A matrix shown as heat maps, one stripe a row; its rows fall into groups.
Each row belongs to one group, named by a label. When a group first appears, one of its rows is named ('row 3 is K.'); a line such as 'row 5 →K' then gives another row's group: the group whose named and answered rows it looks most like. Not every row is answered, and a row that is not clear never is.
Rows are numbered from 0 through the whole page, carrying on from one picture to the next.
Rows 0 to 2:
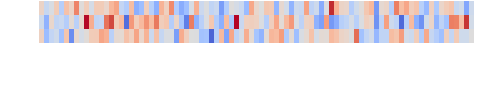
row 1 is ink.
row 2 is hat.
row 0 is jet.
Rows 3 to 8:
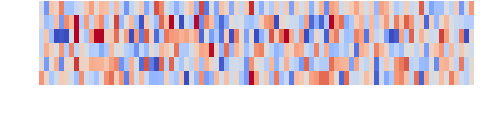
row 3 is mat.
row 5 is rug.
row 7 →jet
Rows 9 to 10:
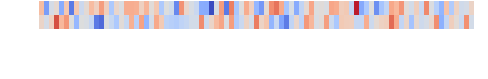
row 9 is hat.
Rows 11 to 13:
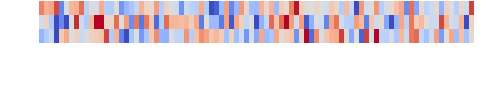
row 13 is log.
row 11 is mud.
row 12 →rug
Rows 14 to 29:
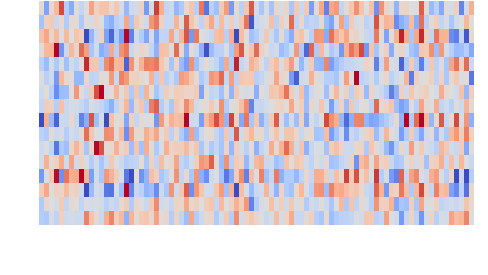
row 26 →log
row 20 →rug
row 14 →mat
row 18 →ink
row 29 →ink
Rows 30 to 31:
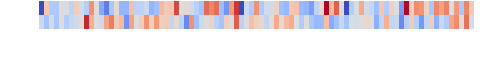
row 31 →ink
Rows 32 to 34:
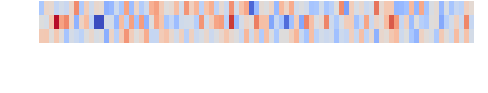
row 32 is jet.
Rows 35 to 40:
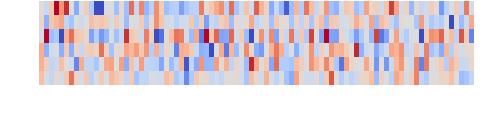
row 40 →jet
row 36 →mat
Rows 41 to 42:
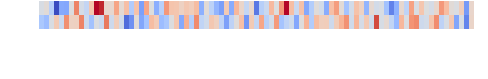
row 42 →log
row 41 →rug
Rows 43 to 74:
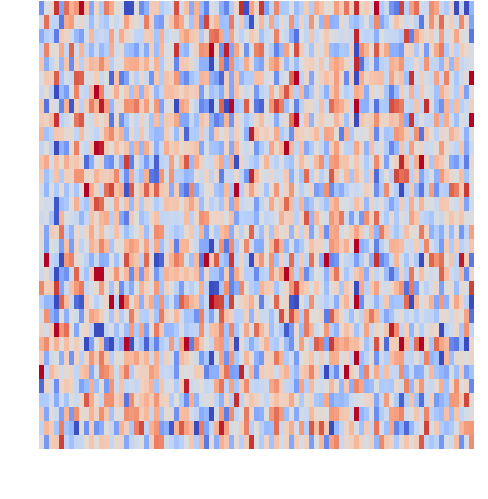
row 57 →rug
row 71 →ink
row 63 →mud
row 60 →hat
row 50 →hat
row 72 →hat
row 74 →mat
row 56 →ink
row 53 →rug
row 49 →rug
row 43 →log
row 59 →mat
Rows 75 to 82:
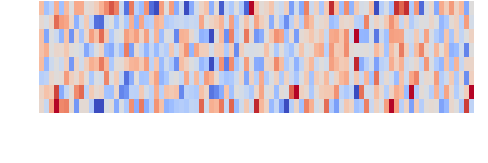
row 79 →hat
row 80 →log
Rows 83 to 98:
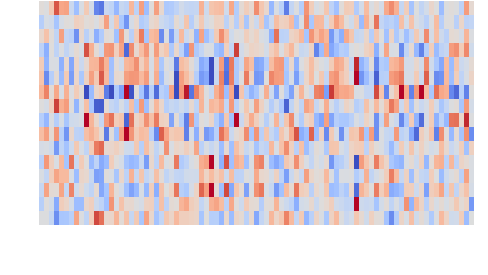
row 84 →log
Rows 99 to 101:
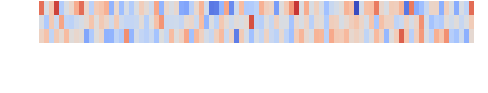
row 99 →mud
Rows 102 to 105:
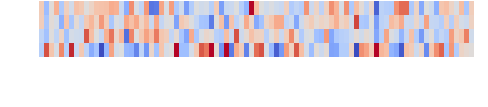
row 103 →hat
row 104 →ink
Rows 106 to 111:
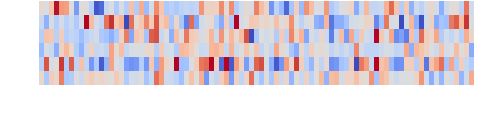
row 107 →ink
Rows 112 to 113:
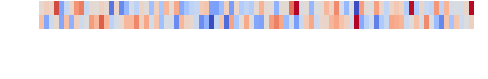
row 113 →hat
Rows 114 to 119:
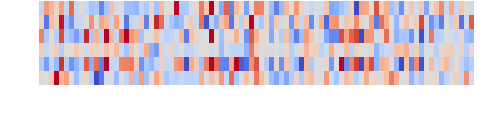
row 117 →jet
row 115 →mat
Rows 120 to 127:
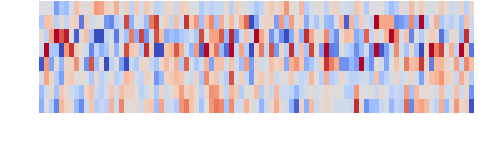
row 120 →rug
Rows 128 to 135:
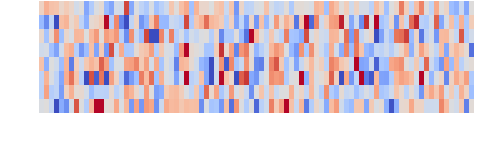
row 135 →rug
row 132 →hat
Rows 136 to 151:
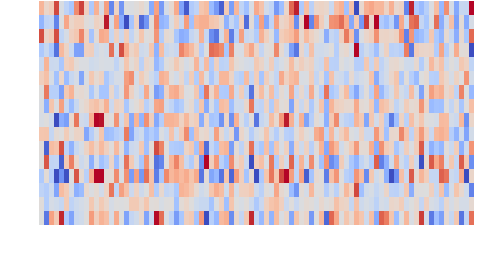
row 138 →mud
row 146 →mat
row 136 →mud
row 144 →rug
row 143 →mat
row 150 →hat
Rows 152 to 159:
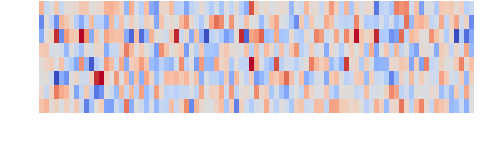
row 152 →jet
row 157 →rug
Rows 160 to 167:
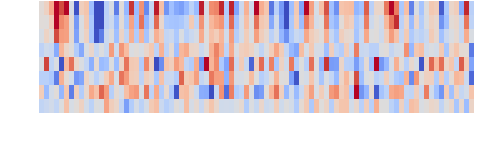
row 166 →hat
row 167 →log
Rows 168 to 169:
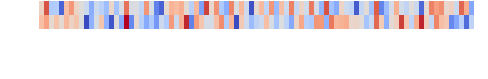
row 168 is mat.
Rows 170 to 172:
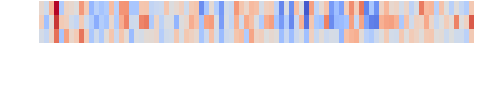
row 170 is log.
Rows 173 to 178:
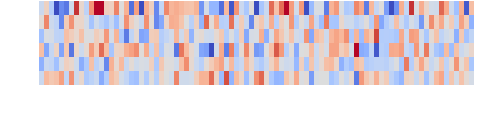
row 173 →rug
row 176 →hat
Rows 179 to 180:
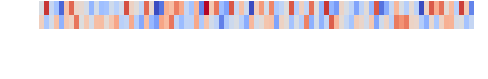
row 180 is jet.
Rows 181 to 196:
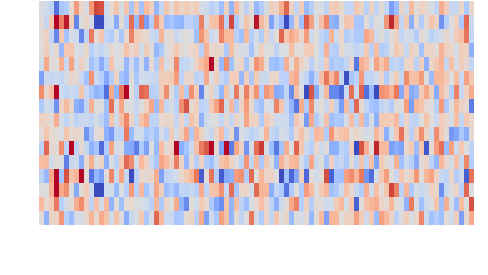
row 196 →mat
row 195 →mud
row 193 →log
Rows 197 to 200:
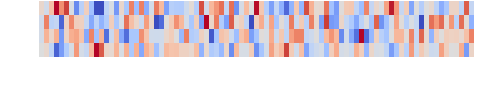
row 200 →rug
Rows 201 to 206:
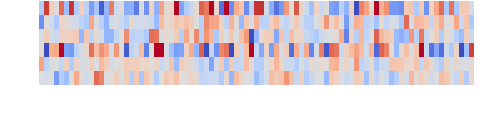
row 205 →hat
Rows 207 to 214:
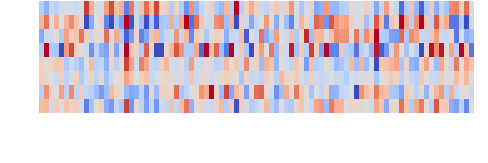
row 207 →ink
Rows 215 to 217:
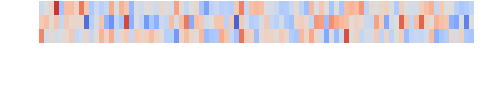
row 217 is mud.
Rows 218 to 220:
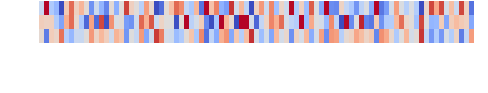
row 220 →mat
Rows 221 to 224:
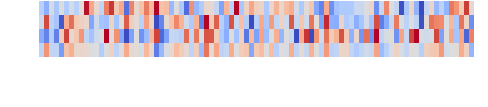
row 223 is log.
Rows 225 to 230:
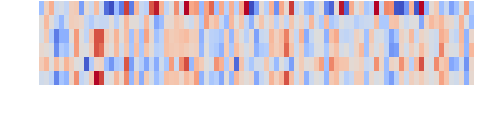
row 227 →rug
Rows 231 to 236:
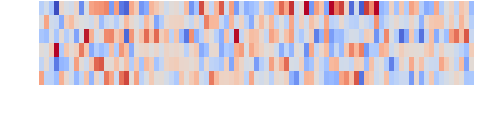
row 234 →log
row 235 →rug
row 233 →ink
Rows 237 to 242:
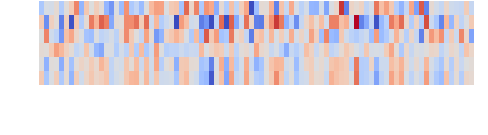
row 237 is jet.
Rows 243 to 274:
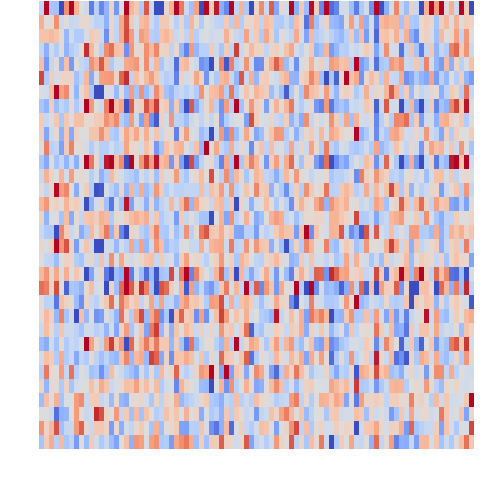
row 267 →ink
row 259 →log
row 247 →hat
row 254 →ink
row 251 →jet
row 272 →rug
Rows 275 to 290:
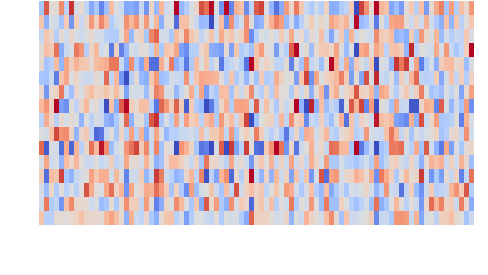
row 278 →mud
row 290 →jet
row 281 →mat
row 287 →mat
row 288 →ink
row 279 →jet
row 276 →hat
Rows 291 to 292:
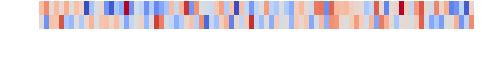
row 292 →mat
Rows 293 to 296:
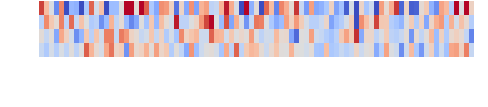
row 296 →ink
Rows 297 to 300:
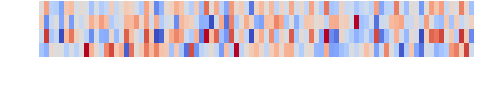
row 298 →hat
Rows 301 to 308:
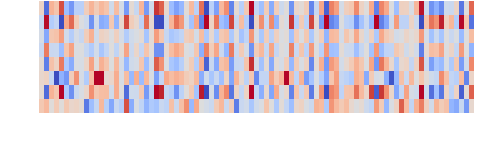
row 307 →mat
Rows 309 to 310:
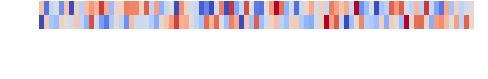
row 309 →hat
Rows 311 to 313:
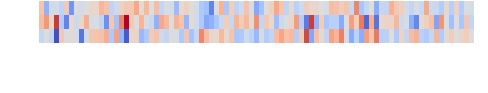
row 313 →log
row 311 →hat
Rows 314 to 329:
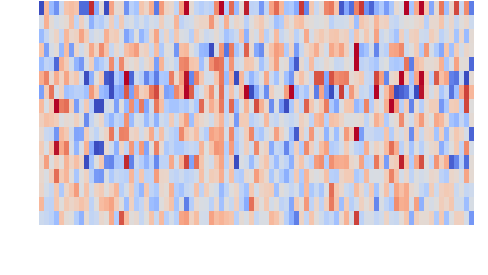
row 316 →log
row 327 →jet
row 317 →hat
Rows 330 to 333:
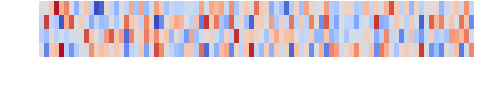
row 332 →ink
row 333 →mat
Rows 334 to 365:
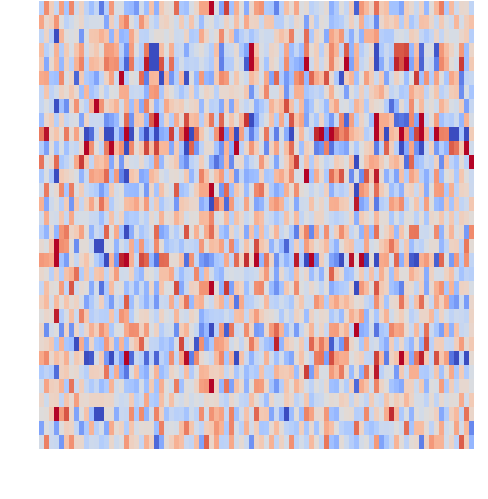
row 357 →hat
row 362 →jet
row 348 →hat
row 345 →mud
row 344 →ink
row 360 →log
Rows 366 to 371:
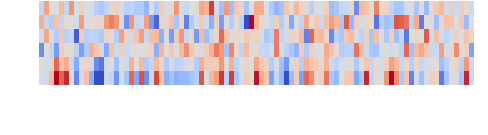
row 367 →jet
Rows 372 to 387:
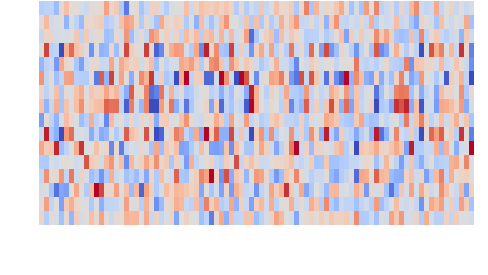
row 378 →jet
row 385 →rug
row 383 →ink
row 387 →hat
